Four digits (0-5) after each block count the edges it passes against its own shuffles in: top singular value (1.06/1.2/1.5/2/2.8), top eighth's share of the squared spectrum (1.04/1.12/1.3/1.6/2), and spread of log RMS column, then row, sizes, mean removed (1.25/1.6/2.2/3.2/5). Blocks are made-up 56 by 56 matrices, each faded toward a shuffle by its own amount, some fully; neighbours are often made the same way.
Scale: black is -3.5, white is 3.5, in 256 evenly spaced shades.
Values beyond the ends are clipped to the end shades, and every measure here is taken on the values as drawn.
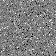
0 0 0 0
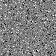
1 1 0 0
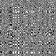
4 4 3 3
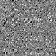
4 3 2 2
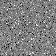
1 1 0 0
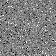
2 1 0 0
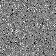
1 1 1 0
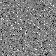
2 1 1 0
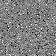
0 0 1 0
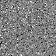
0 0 1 0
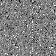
1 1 1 0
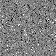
0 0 0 0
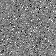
0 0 0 0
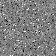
0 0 0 0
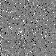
2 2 1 0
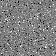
1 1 0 0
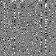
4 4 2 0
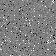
0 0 0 0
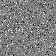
1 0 0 0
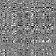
4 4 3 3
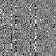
4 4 3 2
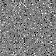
3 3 2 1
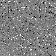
2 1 1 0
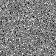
0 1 0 0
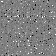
2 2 0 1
